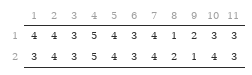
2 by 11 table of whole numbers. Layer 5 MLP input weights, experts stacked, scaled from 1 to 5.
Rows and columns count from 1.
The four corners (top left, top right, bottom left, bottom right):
4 3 3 3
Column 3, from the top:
3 3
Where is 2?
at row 1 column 9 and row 2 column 8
